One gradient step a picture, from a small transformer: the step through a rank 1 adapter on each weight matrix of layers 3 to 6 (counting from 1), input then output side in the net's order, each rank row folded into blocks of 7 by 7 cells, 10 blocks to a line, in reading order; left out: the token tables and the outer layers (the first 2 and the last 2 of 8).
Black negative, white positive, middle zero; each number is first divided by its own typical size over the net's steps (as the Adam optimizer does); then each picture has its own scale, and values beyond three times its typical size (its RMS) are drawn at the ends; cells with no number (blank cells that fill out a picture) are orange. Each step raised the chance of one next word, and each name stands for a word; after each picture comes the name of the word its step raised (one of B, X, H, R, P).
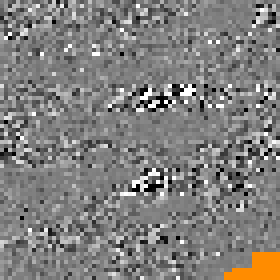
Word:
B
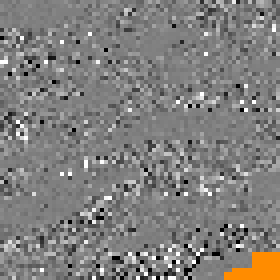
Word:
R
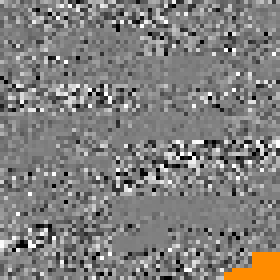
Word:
B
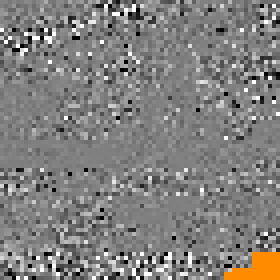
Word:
R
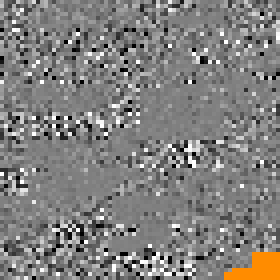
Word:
R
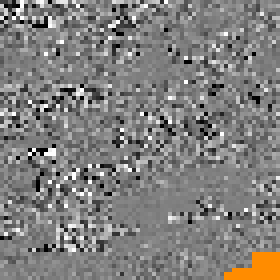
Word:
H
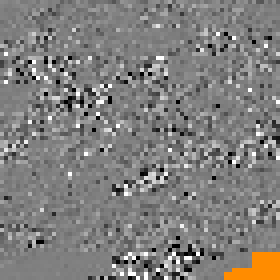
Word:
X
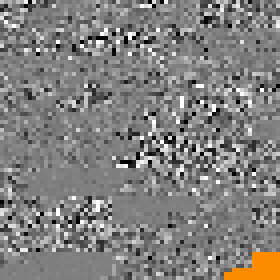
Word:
H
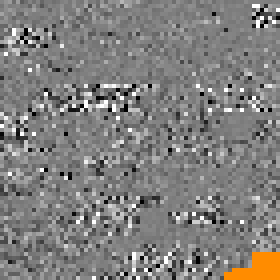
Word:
X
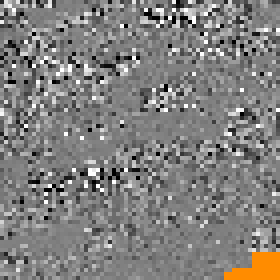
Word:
B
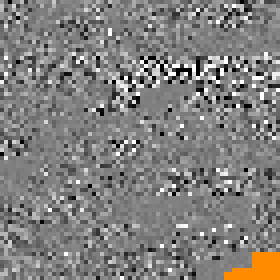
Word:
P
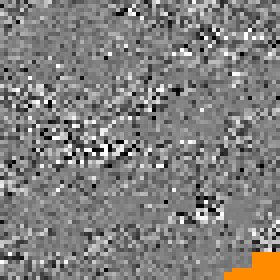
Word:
B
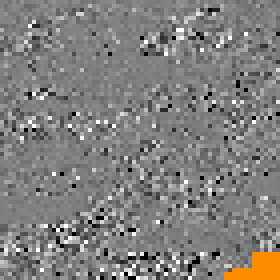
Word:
R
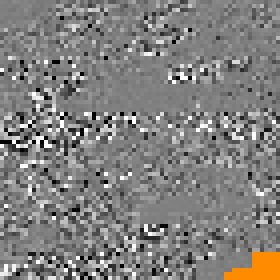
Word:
P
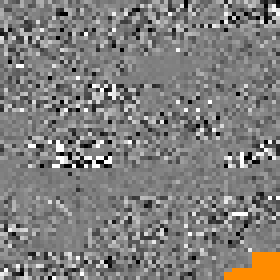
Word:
P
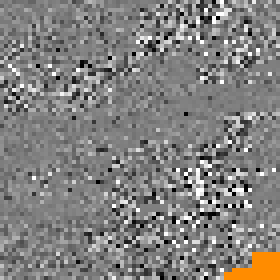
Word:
B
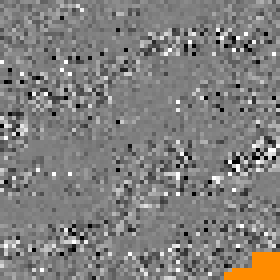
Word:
R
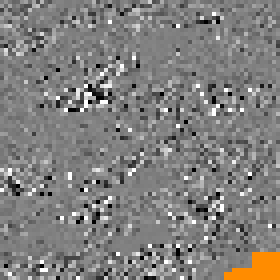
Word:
X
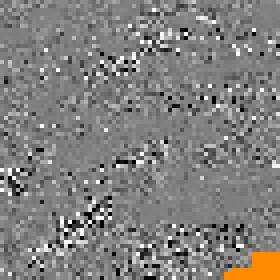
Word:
R
